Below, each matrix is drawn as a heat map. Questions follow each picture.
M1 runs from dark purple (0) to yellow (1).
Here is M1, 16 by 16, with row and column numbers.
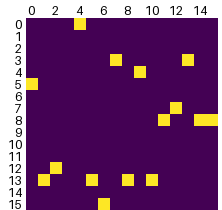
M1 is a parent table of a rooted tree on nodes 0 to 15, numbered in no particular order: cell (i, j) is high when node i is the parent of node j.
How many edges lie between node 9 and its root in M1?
5
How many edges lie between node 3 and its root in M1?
0
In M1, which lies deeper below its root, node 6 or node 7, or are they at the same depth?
node 6
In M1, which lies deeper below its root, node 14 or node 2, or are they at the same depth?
the same depth
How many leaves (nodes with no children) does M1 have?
7
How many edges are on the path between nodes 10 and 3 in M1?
2
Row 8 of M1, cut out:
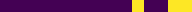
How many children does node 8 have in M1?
3
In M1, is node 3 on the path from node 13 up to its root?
yes
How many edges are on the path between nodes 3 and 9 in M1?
5
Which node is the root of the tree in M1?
3
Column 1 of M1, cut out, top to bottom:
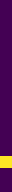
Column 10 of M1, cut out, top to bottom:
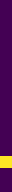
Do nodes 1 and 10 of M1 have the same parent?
yes
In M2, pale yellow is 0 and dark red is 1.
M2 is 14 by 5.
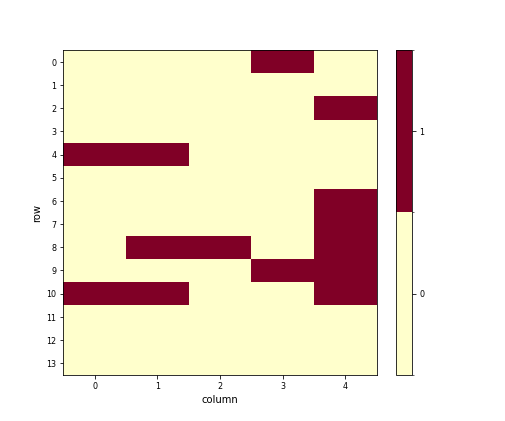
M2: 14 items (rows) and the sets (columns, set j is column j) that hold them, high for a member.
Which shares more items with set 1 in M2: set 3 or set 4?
set 4
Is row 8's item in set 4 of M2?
yes
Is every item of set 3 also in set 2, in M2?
no
